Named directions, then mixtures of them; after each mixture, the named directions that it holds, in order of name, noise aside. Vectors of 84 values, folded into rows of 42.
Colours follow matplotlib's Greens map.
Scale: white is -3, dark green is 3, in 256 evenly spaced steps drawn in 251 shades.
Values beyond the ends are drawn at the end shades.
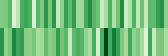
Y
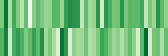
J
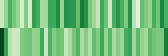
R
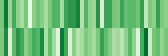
J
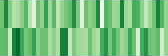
J, R, Y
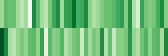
J, R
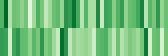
J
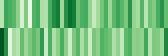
J, R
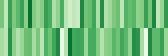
J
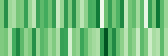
J, R, Y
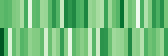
J, R, Y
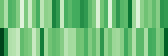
R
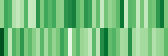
J, R, Y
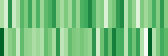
J, R, Y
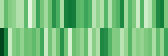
J, R, Y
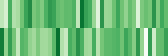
J, R, Y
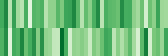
J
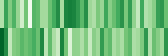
J, R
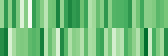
J, R, Y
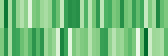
J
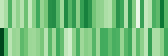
R, Y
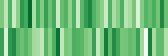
J, Y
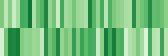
J, R, Y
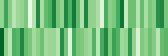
J, R, Y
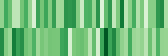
J, Y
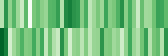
J, R
